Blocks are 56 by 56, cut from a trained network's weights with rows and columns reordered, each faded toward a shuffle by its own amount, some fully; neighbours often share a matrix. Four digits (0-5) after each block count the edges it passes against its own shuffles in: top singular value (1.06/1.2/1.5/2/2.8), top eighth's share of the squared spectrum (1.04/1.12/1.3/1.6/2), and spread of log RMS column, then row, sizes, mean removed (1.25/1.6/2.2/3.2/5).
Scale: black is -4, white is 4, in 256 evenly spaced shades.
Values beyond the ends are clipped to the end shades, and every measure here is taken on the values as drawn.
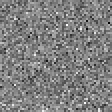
1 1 0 0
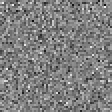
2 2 0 0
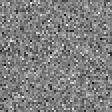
0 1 0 0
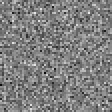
1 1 0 0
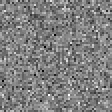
0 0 0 0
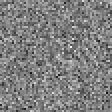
0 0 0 0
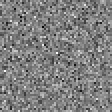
0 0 0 0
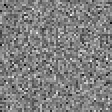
2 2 0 0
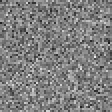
0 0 0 0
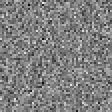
3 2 0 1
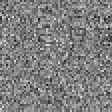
3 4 1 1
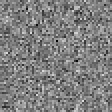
3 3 1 1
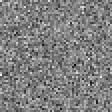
1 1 0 0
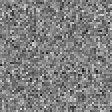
2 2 0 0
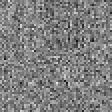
3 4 2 1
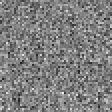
2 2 1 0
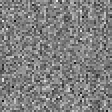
3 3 1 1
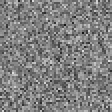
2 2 0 0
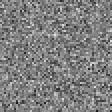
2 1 0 0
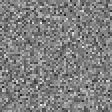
2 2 0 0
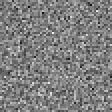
1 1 0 0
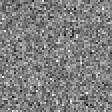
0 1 0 0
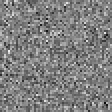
3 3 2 0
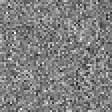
2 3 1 0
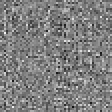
3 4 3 2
